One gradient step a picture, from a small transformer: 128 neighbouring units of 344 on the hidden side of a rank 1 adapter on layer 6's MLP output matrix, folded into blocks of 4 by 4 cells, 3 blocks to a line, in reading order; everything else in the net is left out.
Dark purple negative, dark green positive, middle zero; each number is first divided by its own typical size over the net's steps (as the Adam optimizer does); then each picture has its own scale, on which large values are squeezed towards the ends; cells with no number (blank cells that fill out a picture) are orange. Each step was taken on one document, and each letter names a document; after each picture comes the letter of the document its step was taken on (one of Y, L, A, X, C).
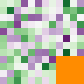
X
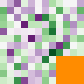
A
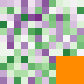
X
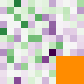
A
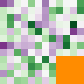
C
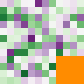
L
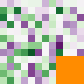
L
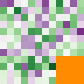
C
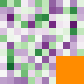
L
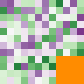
C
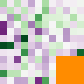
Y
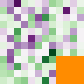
A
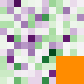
A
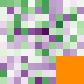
X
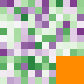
C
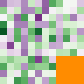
C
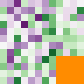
A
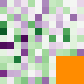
Y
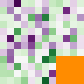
A
